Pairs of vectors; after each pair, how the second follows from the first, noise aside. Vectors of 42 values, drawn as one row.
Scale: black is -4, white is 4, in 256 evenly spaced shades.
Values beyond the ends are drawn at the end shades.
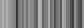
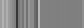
partly zeroed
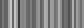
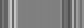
partly zeroed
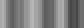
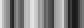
scaled up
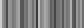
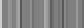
partly zeroed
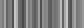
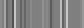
partly zeroed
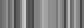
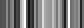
scaled up
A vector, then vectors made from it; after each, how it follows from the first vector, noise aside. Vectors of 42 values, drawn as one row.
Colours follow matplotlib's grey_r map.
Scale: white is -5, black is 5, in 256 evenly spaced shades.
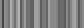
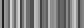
scaled up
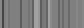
partly zeroed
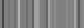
partly zeroed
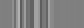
partly zeroed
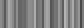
reversed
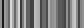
scaled up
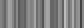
reversed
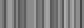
reversed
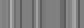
partly zeroed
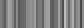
reversed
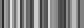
scaled up
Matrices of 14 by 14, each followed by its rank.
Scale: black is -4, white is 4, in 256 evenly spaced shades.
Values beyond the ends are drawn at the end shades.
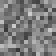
full rank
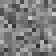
full rank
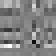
two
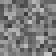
full rank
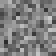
full rank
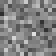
full rank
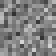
full rank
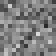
full rank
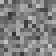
full rank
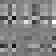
two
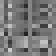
two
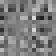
two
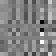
two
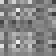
two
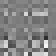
two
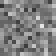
full rank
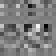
two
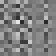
two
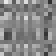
two
